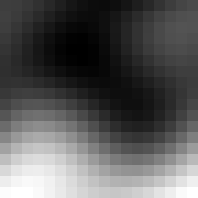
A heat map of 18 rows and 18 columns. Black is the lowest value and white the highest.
The top middle is the smoothest part. The ninth with the highest average is the bottom left. The ninth with the lowest average is the top middle. No lone cell stands out from its neighbours. There are no regular stripes. There is an overall slope up to the bottom.
